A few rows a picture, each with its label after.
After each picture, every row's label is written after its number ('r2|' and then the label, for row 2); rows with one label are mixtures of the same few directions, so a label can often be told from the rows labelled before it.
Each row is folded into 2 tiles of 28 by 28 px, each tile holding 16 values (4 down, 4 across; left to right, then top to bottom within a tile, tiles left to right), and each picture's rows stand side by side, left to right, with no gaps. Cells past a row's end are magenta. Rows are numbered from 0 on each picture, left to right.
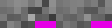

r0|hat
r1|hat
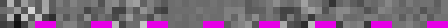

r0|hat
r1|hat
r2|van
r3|hat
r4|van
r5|van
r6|van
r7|hat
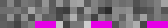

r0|hat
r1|van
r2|van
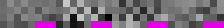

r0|hat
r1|hat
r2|hat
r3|hat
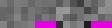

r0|van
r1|van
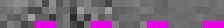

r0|hat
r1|van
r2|van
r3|hat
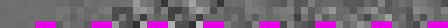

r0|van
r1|van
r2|van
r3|van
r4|van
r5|van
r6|hat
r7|van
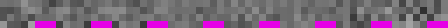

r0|van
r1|van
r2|van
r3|hat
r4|hat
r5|van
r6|van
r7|hat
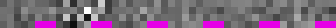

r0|van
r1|hat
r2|hat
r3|van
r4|hat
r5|van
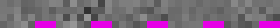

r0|van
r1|hat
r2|hat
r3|van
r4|hat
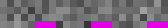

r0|hat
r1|van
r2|hat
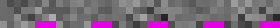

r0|hat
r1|van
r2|hat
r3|van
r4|hat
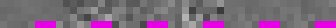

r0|van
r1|hat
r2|van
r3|van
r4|van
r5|van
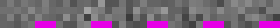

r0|hat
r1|hat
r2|van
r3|van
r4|hat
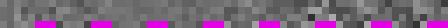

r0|van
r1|van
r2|van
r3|van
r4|van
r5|hat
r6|van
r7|van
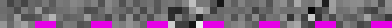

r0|hat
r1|hat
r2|hat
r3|van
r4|hat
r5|hat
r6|hat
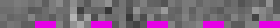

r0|hat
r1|van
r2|van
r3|van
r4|hat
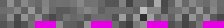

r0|hat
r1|van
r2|hat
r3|hat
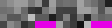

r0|hat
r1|van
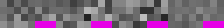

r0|hat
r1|hat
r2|hat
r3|hat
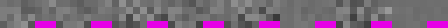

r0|van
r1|van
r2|hat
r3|van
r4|hat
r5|van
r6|van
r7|van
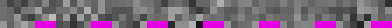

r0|hat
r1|hat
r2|van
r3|van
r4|van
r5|van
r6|van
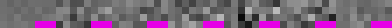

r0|hat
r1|van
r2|hat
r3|hat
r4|van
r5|hat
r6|van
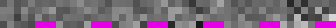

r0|van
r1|van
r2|van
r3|van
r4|hat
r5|hat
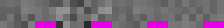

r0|van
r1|van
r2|van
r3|hat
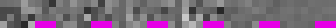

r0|van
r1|hat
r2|van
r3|van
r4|van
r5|van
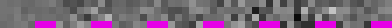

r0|van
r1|hat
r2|hat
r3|van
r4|hat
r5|van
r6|van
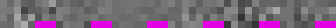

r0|van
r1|van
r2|hat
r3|van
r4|van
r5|van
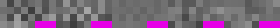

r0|hat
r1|hat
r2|hat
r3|van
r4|van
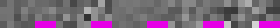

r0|van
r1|hat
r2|hat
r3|van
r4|van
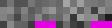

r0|van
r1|hat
